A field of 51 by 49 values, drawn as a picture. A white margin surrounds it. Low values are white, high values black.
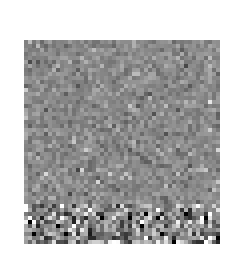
Seam: horizontal, 80% of the way down, the top part calmer. Grain: fine. Slope: none. Mirror symmetry: none. Histogram: heavy tails on both sides.
